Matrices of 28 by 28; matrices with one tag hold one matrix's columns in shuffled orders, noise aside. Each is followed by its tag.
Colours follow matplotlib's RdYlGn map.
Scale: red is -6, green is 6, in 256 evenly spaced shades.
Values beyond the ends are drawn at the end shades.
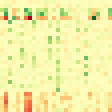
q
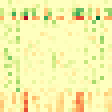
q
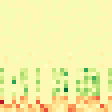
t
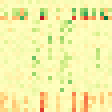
q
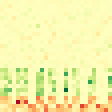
t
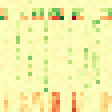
q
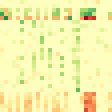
q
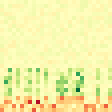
t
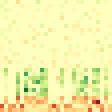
t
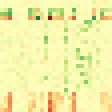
q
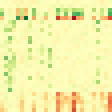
q
